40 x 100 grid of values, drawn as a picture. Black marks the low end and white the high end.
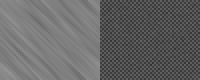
It is made of 1 by 2 panels. Panel 1,1: middling, slanting down to the right, faint in contrast. Panel 1,2: low, checkered.
